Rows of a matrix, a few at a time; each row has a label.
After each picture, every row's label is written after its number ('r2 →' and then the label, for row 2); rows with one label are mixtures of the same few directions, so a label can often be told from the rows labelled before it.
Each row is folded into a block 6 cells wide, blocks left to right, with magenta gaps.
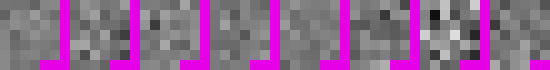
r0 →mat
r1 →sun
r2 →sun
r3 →sun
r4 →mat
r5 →mat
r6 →sun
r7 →mat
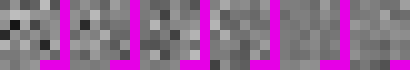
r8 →sun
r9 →sun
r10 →sun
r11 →mat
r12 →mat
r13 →mat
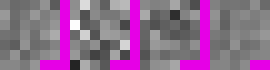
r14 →sun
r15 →mat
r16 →mat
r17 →sun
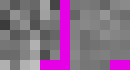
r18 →mat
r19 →mat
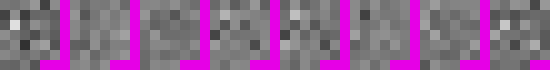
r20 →sun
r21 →sun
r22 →mat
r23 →sun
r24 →sun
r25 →sun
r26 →mat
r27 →sun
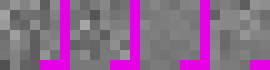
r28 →mat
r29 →sun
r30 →mat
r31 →mat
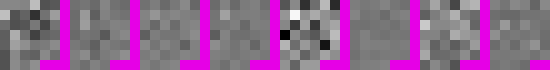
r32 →mat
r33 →sun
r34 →sun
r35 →sun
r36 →sun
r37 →mat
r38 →mat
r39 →sun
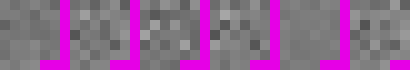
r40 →mat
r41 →sun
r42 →sun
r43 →sun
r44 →mat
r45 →sun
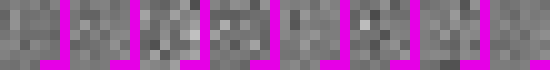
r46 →sun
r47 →sun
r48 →sun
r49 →sun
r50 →sun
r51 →sun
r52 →mat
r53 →sun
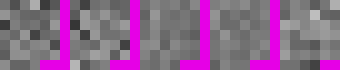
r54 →mat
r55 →mat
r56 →sun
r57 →mat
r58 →mat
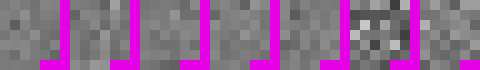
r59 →sun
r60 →mat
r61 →mat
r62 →mat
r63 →sun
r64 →sun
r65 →mat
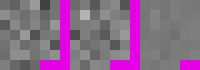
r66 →mat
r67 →sun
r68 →sun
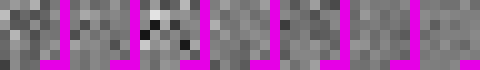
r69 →mat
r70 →sun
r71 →sun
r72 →mat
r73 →mat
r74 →sun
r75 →sun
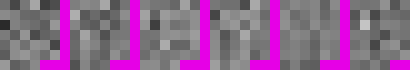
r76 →mat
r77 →mat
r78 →sun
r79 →mat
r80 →mat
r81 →sun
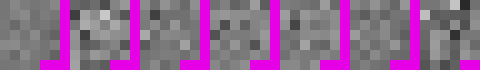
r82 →sun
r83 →mat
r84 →sun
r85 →sun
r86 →sun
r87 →sun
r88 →mat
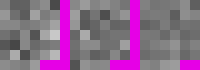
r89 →sun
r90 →mat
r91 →mat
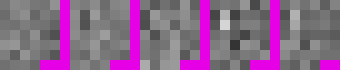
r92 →sun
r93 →sun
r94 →mat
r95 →sun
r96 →sun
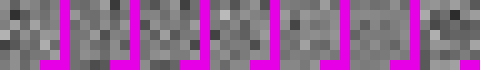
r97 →sun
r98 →mat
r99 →mat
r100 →sun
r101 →sun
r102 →sun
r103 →mat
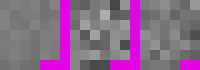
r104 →mat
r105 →mat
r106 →sun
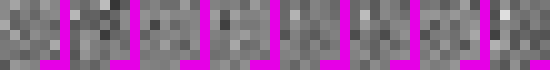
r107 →mat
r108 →mat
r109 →sun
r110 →sun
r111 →sun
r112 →sun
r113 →sun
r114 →sun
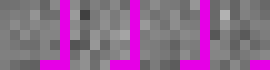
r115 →mat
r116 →sun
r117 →mat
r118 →sun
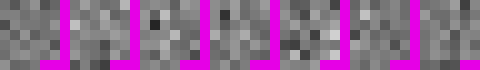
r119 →mat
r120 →mat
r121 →sun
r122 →sun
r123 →sun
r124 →sun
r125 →mat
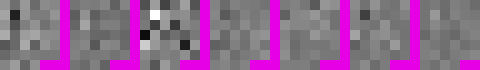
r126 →sun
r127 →sun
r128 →sun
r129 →sun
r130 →mat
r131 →sun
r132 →sun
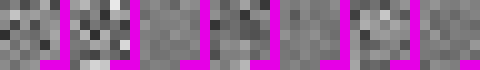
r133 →sun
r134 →mat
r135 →mat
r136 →mat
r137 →sun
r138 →mat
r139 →mat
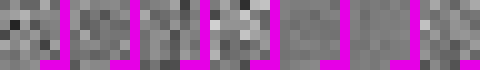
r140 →sun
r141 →mat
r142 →mat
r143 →mat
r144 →mat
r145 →sun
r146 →mat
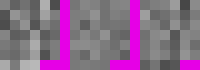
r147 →mat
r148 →sun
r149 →mat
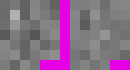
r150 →sun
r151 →sun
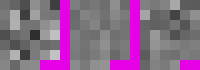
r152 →sun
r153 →mat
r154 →mat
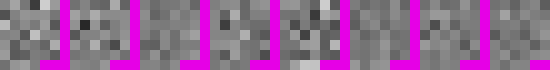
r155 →mat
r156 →sun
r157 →sun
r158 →sun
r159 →mat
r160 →mat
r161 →sun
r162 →sun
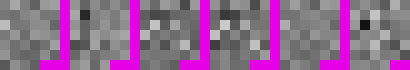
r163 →mat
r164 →sun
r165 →sun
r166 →sun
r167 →mat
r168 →sun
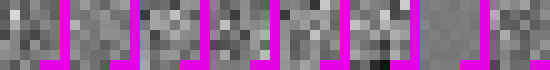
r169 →sun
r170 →mat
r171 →mat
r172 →sun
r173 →mat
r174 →mat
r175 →mat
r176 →mat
